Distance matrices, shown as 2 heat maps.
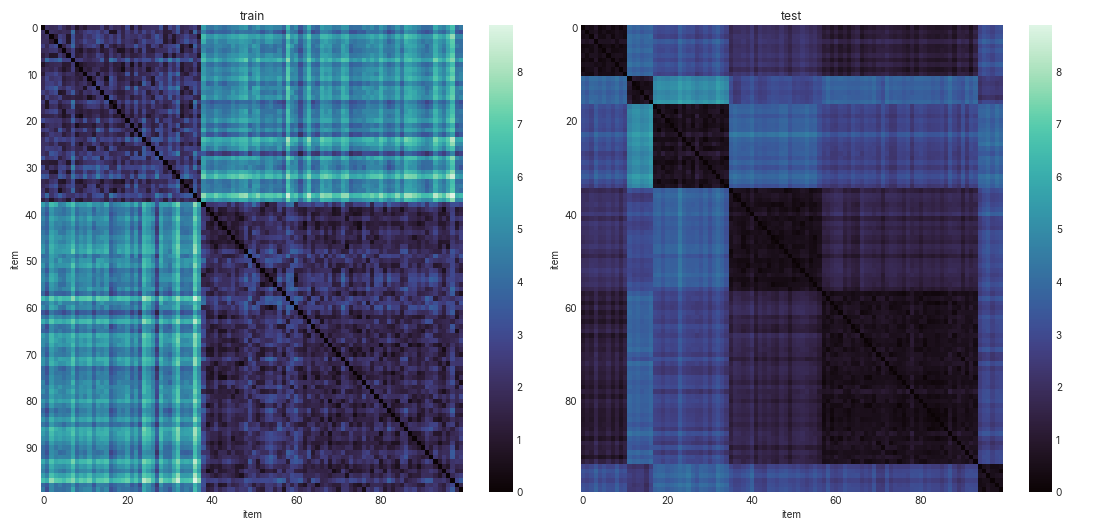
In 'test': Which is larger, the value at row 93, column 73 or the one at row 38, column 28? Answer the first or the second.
the second
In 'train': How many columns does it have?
100
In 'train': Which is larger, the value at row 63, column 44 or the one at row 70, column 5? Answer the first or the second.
the second
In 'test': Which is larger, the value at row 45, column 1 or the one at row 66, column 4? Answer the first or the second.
the first
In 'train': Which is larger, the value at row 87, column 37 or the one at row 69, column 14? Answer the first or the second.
the first
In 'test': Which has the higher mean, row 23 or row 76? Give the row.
23
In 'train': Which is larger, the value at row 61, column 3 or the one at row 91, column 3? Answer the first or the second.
the second
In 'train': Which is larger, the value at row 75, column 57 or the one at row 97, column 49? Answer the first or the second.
the second
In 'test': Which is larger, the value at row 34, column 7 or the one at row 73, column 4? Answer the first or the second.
the first
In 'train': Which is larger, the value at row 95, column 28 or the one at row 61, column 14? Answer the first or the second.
the first
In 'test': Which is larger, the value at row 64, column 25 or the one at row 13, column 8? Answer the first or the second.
the second
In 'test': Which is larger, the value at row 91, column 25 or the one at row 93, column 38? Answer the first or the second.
the first
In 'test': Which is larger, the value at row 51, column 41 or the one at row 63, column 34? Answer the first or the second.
the second
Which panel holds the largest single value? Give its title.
train
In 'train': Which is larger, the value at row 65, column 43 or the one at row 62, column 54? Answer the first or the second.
the second
